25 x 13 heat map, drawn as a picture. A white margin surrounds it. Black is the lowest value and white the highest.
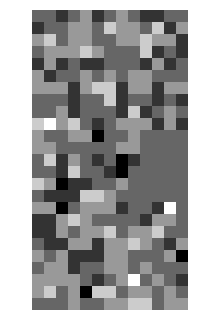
No single row or column stands out from its neighbours. The middle right is the smoothest part. In the middle right lies a patch that is calmer than the rest. The texture is fine-grained noise. The halves do not mirror each other.
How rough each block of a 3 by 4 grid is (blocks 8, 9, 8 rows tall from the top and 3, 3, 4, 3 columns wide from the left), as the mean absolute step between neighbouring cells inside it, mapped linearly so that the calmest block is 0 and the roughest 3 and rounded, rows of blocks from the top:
2213 / 3210 / 1322
